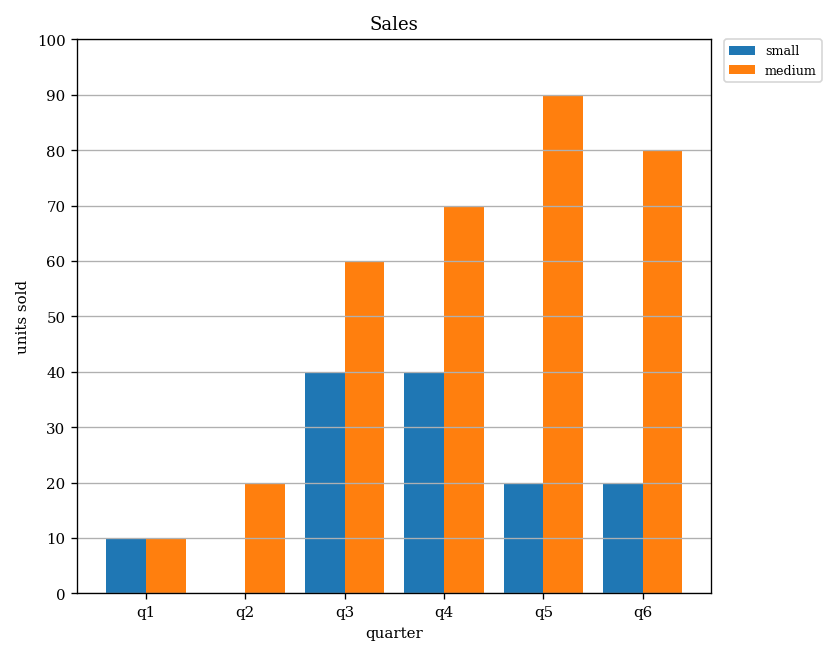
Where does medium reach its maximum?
q5
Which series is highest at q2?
medium
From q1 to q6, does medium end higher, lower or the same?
higher
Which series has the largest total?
medium
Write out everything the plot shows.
Title: Sales
x-axis: quarter, ticks q1 q2 q3 q4 q5 q6
y-axis: units sold, ticks 0 10 20 30 40 50 60 70 80 90 100
Legend: small, medium
Values:
small: 10 0 40 40 20 20
medium: 10 20 60 70 90 80
